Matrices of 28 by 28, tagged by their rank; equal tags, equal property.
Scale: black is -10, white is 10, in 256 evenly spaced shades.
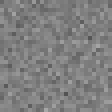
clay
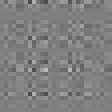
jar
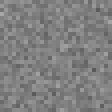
clay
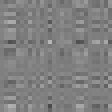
jar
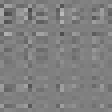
jar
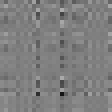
jar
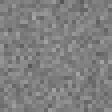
clay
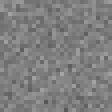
clay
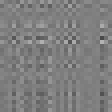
jar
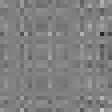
jar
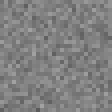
clay
